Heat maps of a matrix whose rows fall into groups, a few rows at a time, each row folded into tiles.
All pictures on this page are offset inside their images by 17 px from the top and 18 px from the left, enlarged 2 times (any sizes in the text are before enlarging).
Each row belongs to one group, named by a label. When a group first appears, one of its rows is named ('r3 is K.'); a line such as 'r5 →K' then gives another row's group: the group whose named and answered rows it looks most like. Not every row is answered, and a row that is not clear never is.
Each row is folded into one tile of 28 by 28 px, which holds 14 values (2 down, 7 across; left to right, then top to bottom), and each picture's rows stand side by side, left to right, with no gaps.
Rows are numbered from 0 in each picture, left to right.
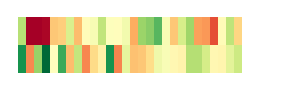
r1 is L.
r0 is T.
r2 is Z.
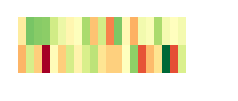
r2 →L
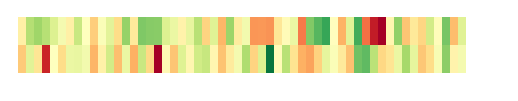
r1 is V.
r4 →T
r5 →Z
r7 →L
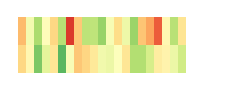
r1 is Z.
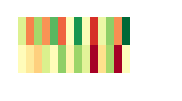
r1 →V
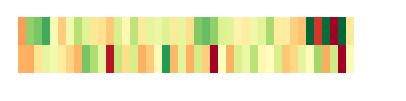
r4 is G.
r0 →Z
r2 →L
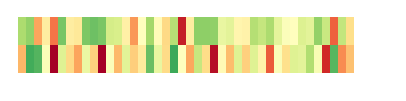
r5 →G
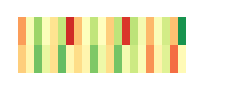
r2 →V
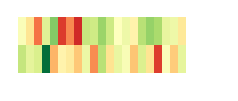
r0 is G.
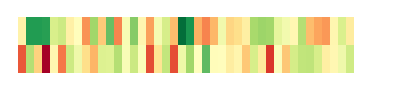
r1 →L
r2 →V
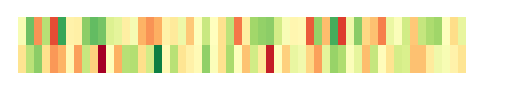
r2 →T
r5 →L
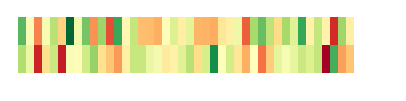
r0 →V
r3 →T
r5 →G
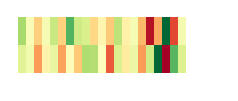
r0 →V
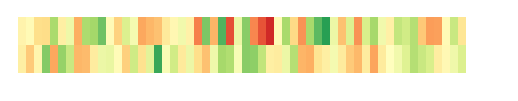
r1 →Z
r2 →T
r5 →Z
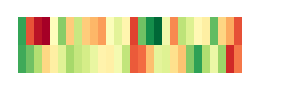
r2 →Z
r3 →G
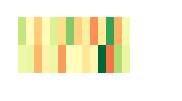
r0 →V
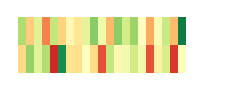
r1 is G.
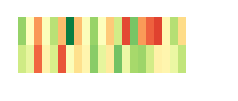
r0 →V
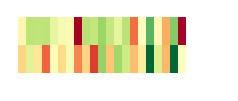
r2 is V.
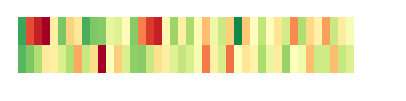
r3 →V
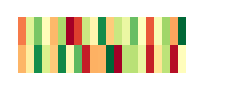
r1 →L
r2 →V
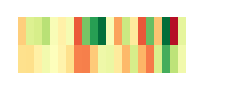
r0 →Z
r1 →Z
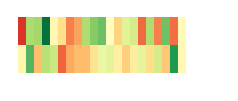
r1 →Z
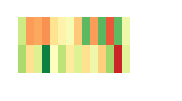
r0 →T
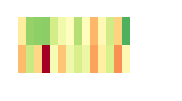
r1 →V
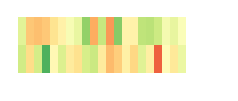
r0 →T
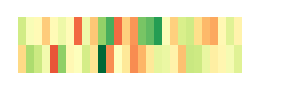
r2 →Z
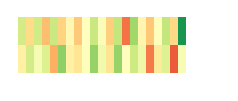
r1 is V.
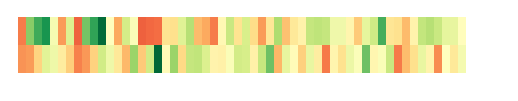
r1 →Z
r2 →T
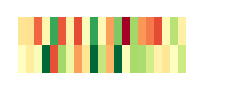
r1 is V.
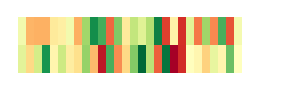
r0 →T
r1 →G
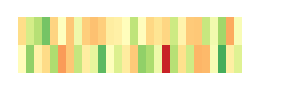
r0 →G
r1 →T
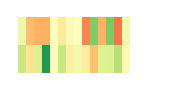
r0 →T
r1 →L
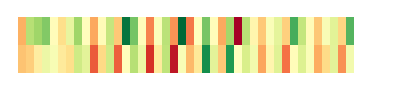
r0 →Z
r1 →V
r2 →V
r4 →V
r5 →V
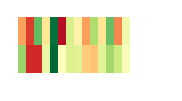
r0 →L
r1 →L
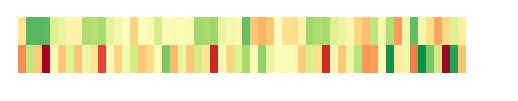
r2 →L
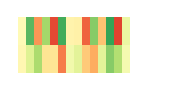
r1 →L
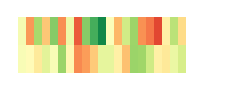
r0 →L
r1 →Z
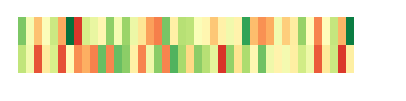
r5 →V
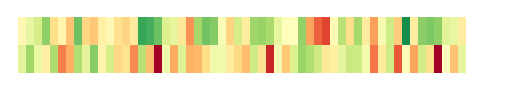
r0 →G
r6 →V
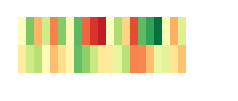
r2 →Z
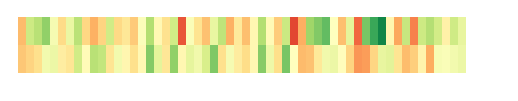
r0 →Z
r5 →Z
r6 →Z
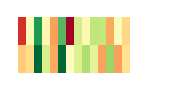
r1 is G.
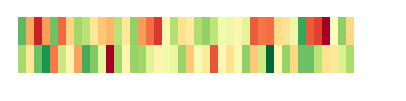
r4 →T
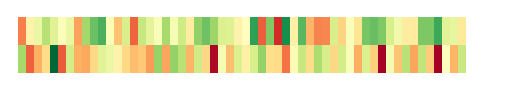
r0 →L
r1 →Z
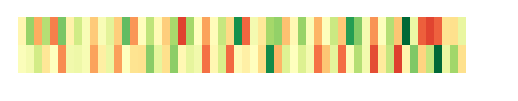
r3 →V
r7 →T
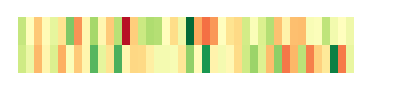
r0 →V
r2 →Z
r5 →L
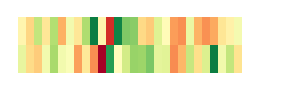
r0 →L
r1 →G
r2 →G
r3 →T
